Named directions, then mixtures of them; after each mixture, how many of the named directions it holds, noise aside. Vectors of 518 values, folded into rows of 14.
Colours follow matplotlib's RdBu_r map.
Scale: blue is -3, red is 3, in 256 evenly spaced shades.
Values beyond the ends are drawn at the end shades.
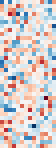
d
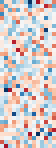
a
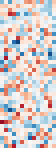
two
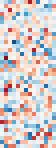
two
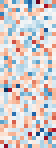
one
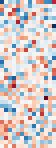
two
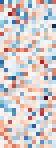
two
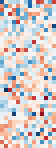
two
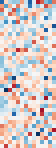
two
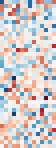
two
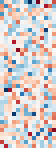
one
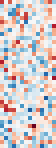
one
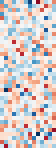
one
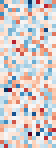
one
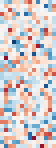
two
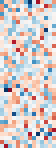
one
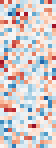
one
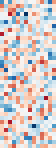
one
